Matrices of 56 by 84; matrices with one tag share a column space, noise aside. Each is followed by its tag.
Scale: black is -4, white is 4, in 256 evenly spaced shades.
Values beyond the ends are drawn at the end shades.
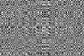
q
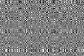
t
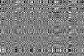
t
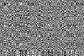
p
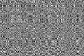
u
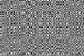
q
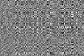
q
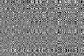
t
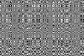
u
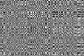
q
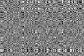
t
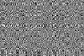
p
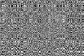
u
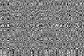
p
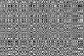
u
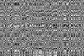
p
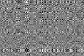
t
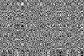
p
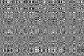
t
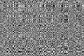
u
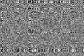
t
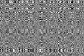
t
